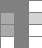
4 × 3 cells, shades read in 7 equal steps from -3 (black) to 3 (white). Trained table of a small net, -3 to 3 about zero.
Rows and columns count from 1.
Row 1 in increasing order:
0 0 3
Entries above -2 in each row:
3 3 3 3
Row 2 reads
1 0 2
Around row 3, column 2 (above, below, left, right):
0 0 1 3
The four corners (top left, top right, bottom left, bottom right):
0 3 3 3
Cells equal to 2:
1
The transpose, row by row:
0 1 1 3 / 0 0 0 0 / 3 2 3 3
